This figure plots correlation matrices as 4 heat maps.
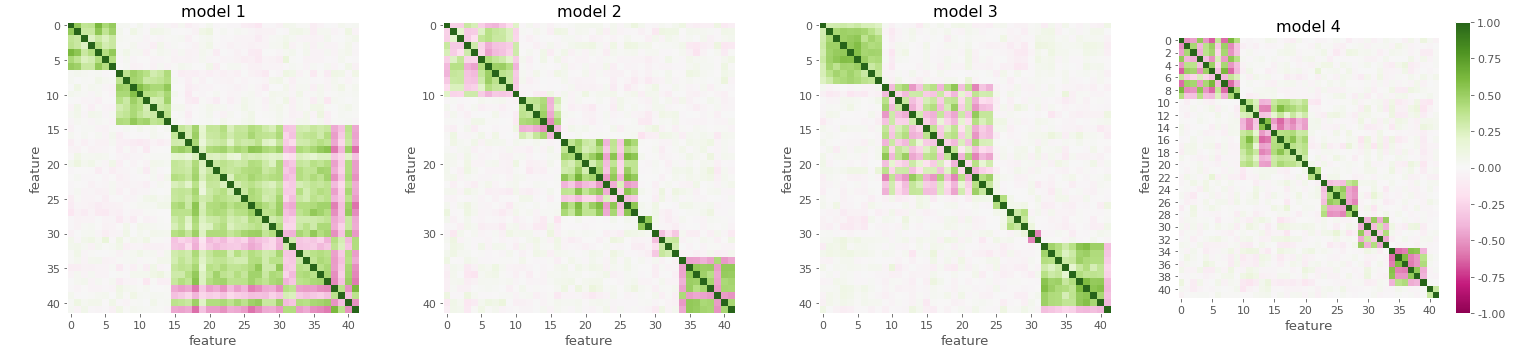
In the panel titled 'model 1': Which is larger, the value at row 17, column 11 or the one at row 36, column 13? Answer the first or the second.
the second
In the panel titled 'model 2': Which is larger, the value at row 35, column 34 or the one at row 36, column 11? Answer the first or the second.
the second
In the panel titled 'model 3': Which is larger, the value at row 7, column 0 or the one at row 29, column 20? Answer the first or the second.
the first
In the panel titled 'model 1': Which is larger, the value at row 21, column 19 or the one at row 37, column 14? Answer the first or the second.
the first
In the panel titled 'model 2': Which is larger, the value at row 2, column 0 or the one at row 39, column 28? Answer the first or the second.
the second
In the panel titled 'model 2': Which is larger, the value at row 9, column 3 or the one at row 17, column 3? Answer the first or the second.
the second
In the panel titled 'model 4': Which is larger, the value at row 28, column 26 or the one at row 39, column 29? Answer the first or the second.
the second
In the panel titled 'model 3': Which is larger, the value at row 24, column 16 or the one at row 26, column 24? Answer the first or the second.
the second
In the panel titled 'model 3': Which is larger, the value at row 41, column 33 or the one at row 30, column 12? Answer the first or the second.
the second
